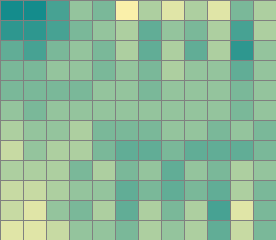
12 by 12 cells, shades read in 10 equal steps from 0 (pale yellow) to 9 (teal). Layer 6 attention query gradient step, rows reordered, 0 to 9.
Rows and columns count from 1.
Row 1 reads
9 9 7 4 5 0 3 1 3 1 5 3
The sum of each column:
50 54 51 50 51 51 55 49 51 54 55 51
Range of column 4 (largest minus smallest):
2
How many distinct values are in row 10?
5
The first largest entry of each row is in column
1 1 11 11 1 2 5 6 8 6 10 10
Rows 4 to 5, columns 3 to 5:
4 4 5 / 5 5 4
